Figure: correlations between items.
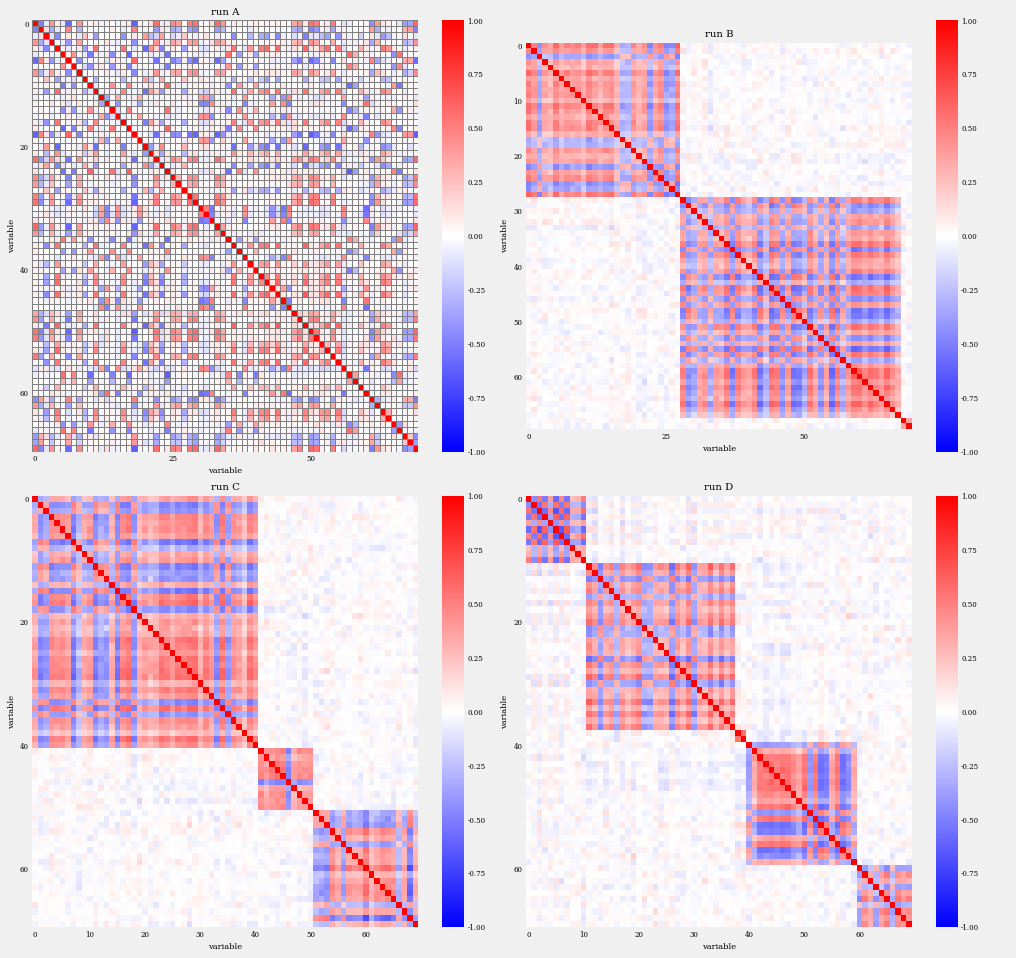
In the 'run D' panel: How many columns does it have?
70
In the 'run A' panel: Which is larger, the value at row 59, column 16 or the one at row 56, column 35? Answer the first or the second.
the first
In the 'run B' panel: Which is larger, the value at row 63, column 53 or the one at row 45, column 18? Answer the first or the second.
the second
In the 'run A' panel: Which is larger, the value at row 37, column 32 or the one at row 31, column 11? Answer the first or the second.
the first
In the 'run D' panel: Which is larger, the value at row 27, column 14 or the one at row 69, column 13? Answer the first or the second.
the first
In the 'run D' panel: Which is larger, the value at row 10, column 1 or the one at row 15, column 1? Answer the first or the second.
the second
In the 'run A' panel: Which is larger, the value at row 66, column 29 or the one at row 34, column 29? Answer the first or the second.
the second
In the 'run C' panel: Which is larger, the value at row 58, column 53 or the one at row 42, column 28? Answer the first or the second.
the second
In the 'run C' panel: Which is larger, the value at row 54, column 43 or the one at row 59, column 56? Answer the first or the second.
the first
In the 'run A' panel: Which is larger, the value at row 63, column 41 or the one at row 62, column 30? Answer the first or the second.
the first
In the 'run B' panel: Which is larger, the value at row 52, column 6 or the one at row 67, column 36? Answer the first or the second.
the second
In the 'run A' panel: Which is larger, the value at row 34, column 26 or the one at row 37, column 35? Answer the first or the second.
the first
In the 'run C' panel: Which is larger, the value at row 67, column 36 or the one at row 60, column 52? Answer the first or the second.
the first
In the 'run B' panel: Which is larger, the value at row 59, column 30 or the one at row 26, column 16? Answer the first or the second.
the second
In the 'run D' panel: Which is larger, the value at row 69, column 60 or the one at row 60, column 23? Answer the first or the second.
the second
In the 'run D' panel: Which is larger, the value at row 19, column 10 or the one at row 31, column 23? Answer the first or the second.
the second
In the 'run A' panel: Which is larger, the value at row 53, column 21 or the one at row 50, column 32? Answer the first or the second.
the first
